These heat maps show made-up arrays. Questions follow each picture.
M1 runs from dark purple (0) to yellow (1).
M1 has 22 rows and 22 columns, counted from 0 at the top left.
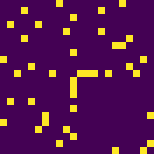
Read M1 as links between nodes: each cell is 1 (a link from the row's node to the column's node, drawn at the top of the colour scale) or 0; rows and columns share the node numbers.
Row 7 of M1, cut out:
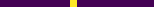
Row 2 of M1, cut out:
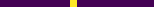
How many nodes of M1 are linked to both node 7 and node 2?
1
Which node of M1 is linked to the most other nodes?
node 10
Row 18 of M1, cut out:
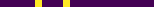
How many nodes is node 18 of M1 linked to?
2
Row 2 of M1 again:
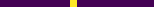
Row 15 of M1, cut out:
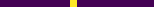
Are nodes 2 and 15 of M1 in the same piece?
yes
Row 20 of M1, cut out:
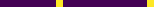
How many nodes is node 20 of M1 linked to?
2
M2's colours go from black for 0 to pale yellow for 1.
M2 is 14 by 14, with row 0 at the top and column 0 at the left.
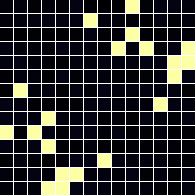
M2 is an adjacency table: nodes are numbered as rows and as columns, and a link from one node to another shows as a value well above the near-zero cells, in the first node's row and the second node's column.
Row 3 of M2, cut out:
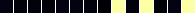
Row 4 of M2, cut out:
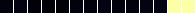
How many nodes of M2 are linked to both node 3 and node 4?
1
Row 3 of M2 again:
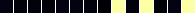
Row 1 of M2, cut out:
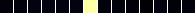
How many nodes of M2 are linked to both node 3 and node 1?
0
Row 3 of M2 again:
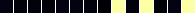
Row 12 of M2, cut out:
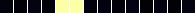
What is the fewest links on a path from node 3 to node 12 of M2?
3
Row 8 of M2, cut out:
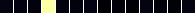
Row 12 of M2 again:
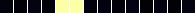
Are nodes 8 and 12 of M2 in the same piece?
yes
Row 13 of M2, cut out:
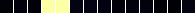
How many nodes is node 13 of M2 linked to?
2
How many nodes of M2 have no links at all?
0
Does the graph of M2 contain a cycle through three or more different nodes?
no
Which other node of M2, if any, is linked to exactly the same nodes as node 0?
node 2
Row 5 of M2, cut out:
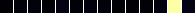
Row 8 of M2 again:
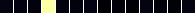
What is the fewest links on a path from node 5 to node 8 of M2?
5
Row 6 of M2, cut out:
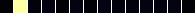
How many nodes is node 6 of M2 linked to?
1
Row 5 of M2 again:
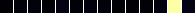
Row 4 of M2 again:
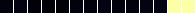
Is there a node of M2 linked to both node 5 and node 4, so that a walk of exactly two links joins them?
yes
